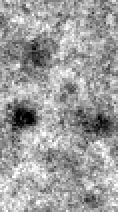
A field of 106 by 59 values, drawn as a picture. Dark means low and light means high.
Three dips sink into the field. The bottom left is the ninth with the highest average. The field is mottled with small blotches. The halves do not mirror each other.
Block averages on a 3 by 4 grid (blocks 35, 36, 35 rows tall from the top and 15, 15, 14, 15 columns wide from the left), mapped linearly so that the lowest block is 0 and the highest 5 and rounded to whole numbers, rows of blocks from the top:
2142 | 0420 | 5424
